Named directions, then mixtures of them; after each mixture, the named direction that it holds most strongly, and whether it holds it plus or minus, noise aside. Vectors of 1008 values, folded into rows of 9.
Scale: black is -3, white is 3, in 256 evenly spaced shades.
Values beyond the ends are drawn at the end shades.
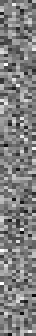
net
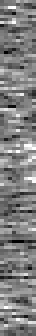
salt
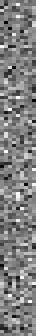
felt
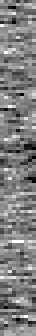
salt, minus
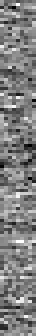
salt, minus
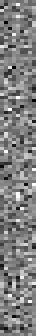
felt, plus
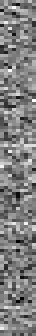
felt, minus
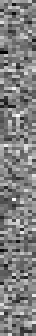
net, minus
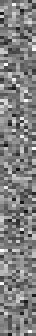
net, plus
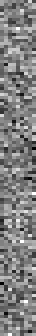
net, minus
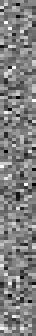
felt, minus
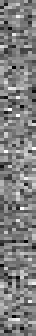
felt, plus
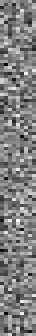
net, minus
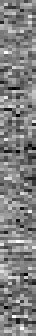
salt, minus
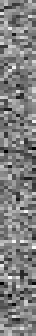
felt, minus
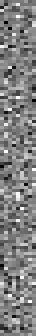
felt, plus
